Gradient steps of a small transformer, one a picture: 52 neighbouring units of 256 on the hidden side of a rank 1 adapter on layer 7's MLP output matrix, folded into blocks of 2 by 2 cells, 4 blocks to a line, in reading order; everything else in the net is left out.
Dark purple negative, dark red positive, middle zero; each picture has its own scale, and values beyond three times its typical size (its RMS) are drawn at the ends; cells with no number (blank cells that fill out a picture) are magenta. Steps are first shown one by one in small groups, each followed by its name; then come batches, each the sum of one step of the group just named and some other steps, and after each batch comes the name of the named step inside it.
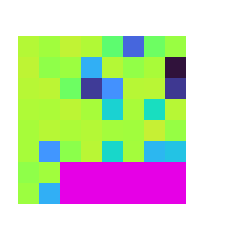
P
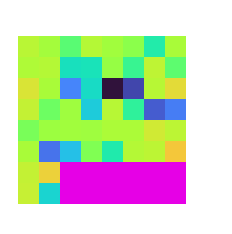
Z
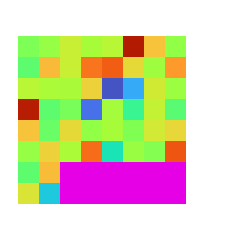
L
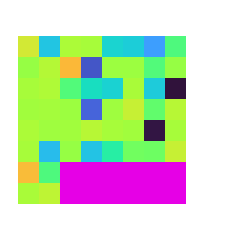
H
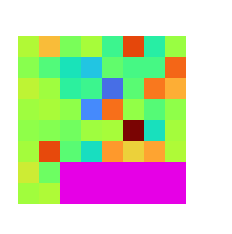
H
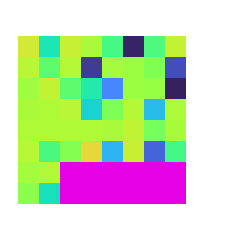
H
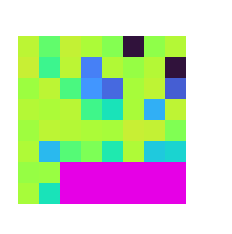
P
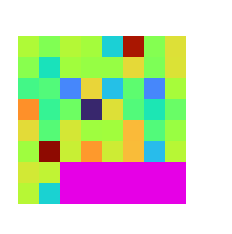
L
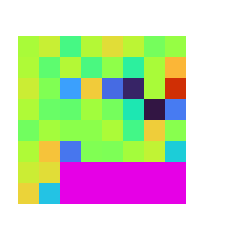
Z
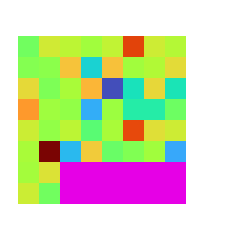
L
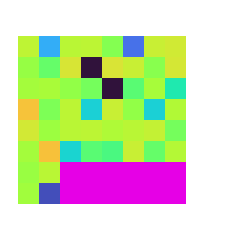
L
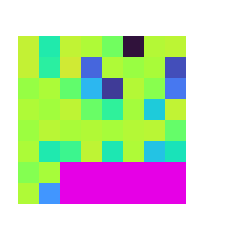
P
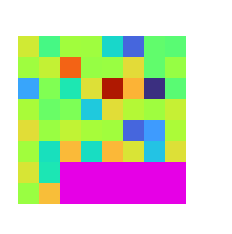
H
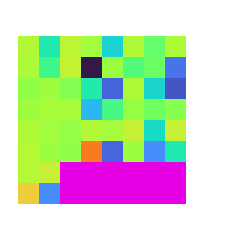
H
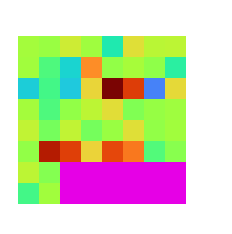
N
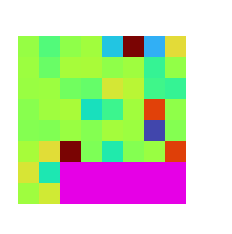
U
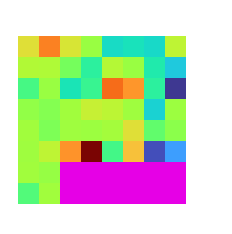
N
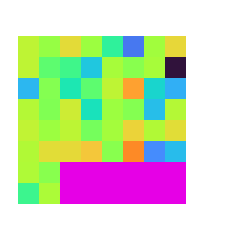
N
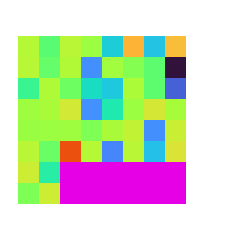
U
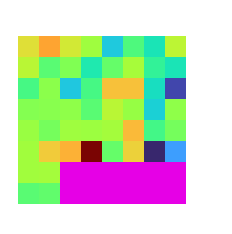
N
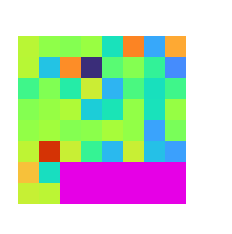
U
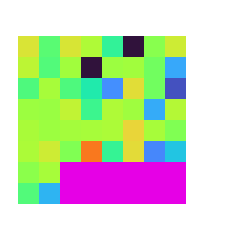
N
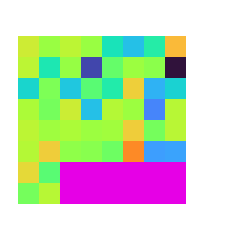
N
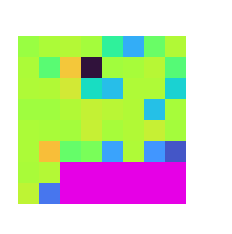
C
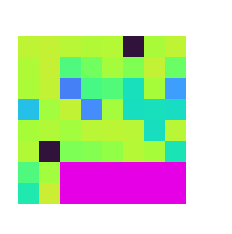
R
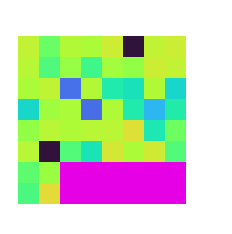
R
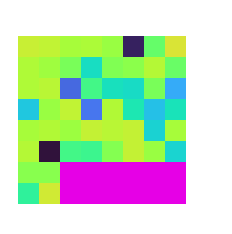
R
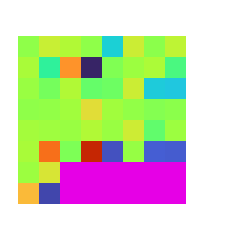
C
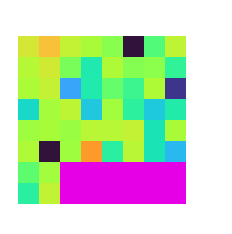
R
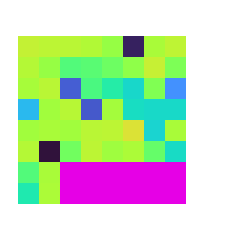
R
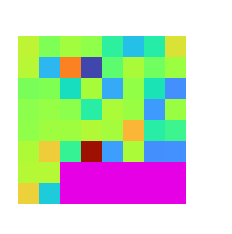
C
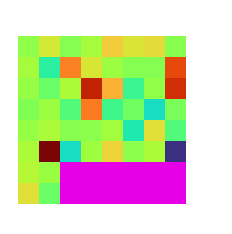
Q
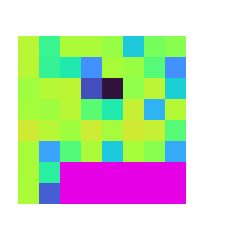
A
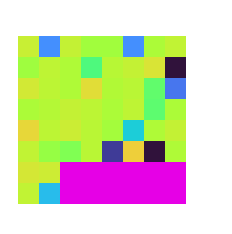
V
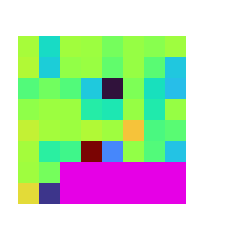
A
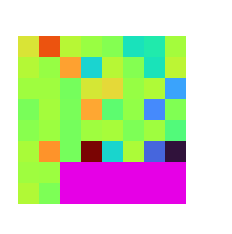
Q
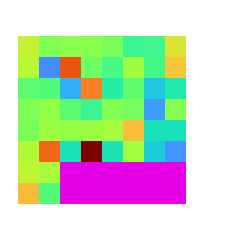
Q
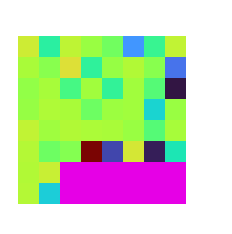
V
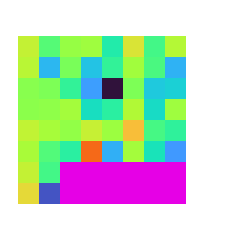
A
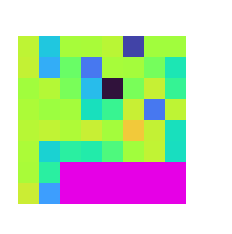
A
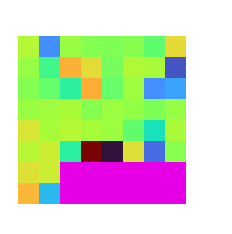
V
